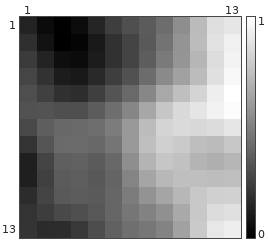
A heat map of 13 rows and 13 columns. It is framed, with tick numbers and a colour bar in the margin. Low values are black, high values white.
Lone odd cells: none. Ninth with the lowest average: top left. Ninth with the highest average: middle right. Slope: up to the right.
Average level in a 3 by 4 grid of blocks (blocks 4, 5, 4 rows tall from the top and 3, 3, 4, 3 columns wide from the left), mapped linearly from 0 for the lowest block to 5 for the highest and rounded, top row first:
0025
1245
1235
